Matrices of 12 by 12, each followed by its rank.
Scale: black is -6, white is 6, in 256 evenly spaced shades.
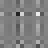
one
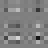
one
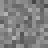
full rank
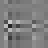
one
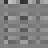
one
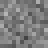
full rank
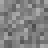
full rank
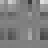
one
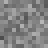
full rank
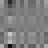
one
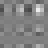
one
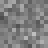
full rank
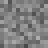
full rank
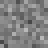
full rank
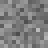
full rank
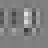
one
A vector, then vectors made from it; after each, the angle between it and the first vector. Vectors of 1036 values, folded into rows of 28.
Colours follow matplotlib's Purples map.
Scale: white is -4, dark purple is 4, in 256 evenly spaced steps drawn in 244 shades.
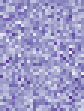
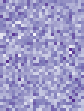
nearly parallel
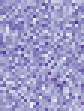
orthogonal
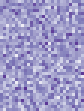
orthogonal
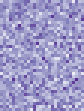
partly aligned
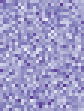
orthogonal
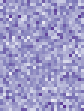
orthogonal
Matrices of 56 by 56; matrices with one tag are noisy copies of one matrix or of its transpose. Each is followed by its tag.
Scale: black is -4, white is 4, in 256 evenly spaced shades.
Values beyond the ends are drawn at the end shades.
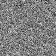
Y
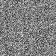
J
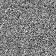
J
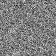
Y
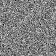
Y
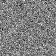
Y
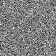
Y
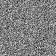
J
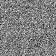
J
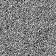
J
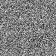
J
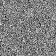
Y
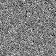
Y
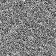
Y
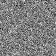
Y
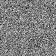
J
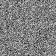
J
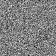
J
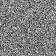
Y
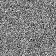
J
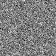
Y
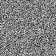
J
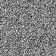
J
